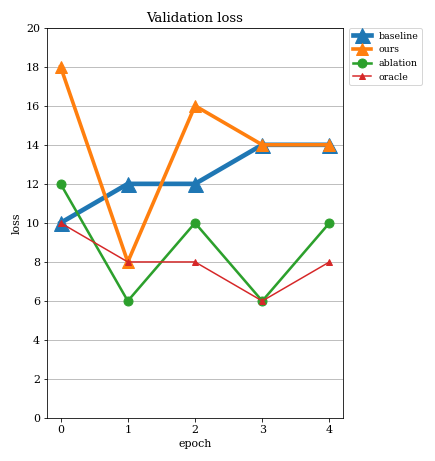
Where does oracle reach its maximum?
0
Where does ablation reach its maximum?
0
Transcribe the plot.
Title: Validation loss
x-axis: epoch, ticks 0 1 2 3 4
y-axis: loss, ticks 0 2 4 6 8 10 12 14 16 18 20
Legend: baseline, ours, ablation, oracle
Values:
baseline: 10 12 12 14 14
ours: 18 8 16 14 14
ablation: 12 6 10 6 10
oracle: 10 8 8 6 8
